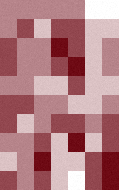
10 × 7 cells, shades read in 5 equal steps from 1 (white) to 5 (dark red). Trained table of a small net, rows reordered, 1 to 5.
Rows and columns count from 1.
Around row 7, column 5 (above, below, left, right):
2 5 4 3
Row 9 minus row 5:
-1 0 3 0 -2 2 3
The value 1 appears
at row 1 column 6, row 1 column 7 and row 10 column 5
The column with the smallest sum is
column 6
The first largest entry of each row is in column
1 2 4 5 5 1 1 5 3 7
